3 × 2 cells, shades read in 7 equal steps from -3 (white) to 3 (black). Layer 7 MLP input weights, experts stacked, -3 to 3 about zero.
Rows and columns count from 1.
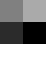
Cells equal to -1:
1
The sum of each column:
-1 -1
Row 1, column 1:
0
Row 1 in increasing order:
-1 0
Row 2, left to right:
2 3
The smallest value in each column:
-3 -3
